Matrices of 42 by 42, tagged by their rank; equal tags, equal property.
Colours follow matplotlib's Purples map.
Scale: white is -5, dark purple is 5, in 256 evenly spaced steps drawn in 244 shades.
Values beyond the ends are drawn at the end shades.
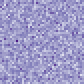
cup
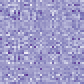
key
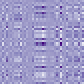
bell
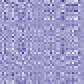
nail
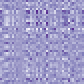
nail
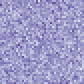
cup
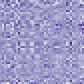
key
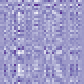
nail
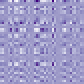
bell
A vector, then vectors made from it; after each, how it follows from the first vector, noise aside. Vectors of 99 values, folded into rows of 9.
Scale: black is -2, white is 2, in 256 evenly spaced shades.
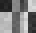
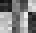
copied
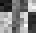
copied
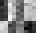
reversed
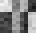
negated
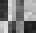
reversed
